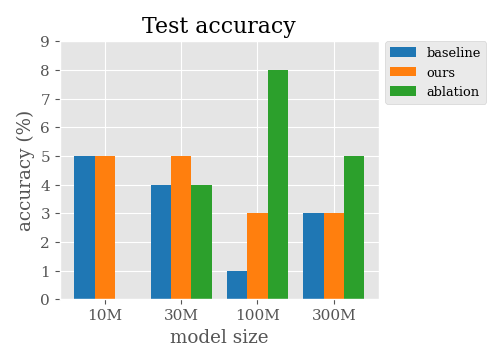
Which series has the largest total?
ablation
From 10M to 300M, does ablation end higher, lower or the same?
higher
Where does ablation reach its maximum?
100M
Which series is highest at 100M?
ablation
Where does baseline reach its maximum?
10M
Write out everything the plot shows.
Title: Test accuracy
x-axis: model size, ticks 10M 30M 100M 300M
y-axis: accuracy (%), ticks 0 1 2 3 4 5 6 7 8 9
Legend: baseline, ours, ablation
Values:
baseline: 5 4 1 3
ours: 5 5 3 3
ablation: 0 4 8 5
